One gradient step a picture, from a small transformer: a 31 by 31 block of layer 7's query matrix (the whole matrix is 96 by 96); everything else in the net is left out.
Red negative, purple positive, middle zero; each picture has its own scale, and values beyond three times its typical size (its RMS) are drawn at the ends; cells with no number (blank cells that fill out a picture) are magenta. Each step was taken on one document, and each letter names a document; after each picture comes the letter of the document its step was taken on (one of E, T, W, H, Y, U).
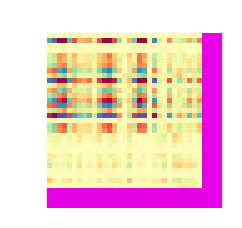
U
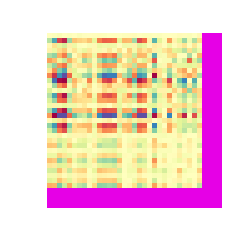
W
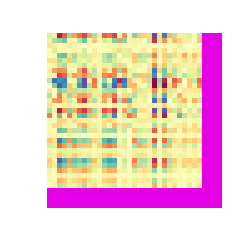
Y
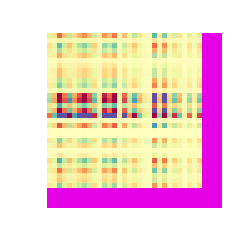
Y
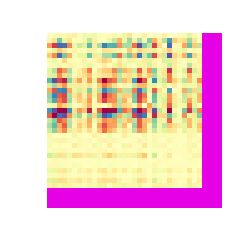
U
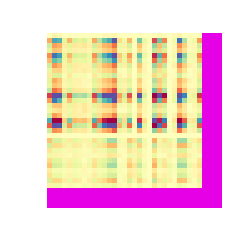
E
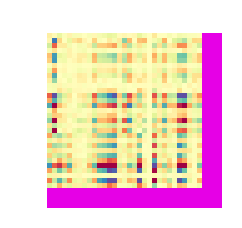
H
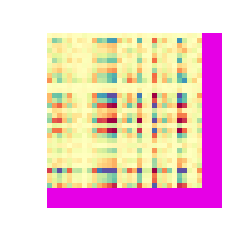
H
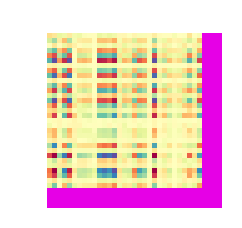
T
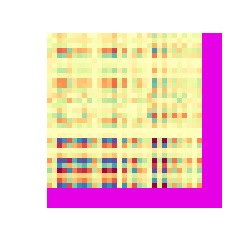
Y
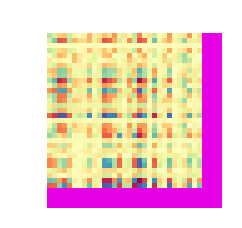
U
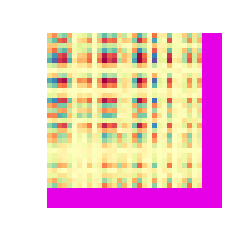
U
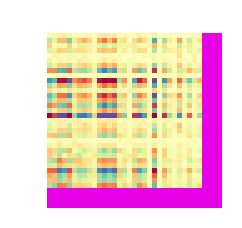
W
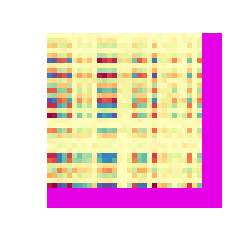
T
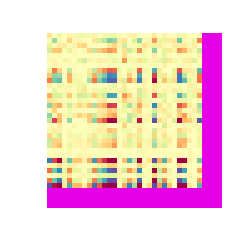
H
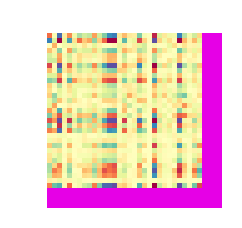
H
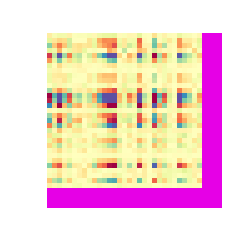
H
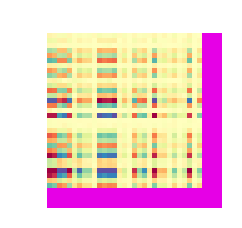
T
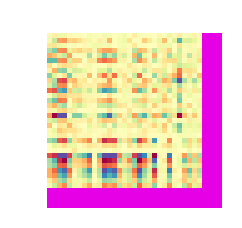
W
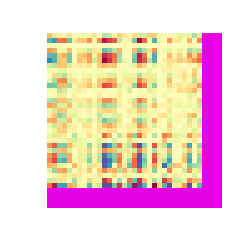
U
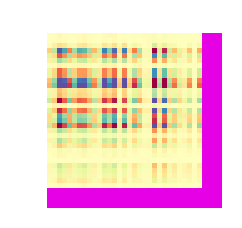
Y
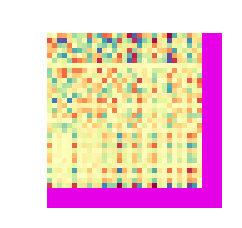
U
